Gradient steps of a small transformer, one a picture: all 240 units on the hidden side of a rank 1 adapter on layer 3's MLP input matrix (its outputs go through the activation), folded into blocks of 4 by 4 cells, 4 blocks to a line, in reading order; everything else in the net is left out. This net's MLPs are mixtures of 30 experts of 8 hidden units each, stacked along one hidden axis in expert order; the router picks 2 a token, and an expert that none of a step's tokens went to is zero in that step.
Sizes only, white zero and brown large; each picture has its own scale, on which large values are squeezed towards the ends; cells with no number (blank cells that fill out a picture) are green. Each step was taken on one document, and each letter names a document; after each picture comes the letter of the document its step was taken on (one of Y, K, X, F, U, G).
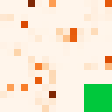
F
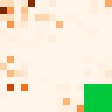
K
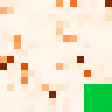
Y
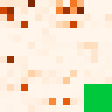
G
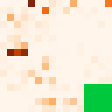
F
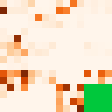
K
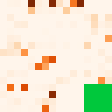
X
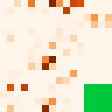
X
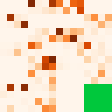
X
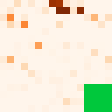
G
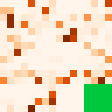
Y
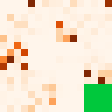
Y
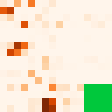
G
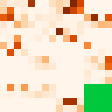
G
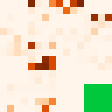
X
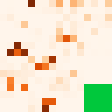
F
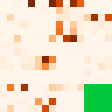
F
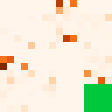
Y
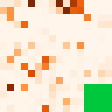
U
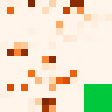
F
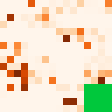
K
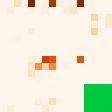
X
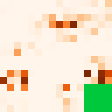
Y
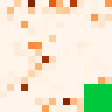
F
